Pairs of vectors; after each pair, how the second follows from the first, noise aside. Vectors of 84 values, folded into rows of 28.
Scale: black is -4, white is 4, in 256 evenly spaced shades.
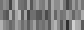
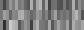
wrapped around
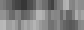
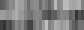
wrapped around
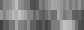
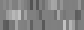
partly zeroed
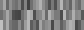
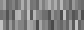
sign-scrambled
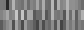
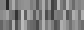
sign-scrambled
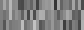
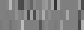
partly zeroed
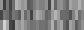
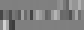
partly zeroed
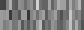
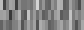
sign-scrambled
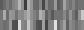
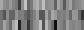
negated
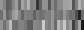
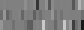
partly zeroed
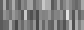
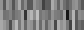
negated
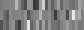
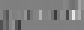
partly zeroed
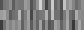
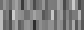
wrapped around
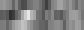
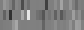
partly zeroed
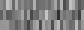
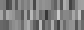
negated
